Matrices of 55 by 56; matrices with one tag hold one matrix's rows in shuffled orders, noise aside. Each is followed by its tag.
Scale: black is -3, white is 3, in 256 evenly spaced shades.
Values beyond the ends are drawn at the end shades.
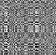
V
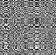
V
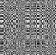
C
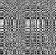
C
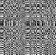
C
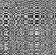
V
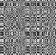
C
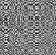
V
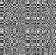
C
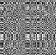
C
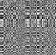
C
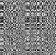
C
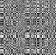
C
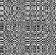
C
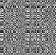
C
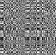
C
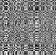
V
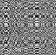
V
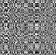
V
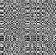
C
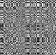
C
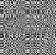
C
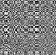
V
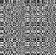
C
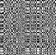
C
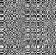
C
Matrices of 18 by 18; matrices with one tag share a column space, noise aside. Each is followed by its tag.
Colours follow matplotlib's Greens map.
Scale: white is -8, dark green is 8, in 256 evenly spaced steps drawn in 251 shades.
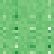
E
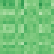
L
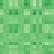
L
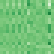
L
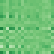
E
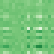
E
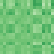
L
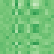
L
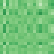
L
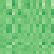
L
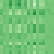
L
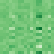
E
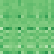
E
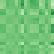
L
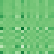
E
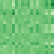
L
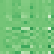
E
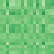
L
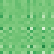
E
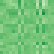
L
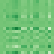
E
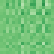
L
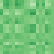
L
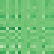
E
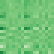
E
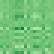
E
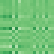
E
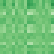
L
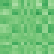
L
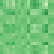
L
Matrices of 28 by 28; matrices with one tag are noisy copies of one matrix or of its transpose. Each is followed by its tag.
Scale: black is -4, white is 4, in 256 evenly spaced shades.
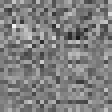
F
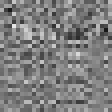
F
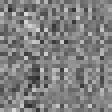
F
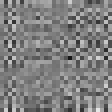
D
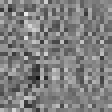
F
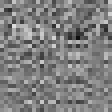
F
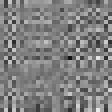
D
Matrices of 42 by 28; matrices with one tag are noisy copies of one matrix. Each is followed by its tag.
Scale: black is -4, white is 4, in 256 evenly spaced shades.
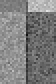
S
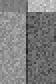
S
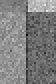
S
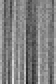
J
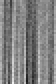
J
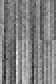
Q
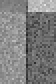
S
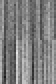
Q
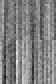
Q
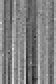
J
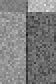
S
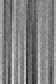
J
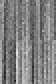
Q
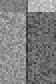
S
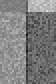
S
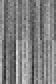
Q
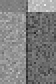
S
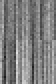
Q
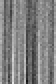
J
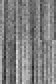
Q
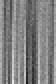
J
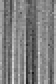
J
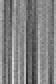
J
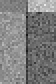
S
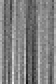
J
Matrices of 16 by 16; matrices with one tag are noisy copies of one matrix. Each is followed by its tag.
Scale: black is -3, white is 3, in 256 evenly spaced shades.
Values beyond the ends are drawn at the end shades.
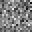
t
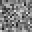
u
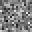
u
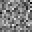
t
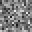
u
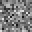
u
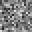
u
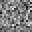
t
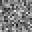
u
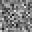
u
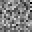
t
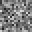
u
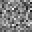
t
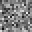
u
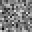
u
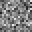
t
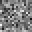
u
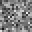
u
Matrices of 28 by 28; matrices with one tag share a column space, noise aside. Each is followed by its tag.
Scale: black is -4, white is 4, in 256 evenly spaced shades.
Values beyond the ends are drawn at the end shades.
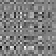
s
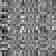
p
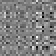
s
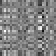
p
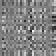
p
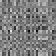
p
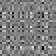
s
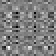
s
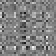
s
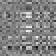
s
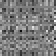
p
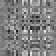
p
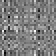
p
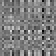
p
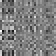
p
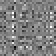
s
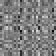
p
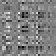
s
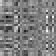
p
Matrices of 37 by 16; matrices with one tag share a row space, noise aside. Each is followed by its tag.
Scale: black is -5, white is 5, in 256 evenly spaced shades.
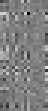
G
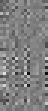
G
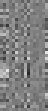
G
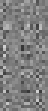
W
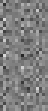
W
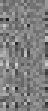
G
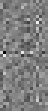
W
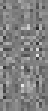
W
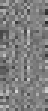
G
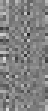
G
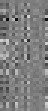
G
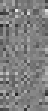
G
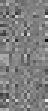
G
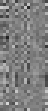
G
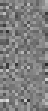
G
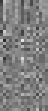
W
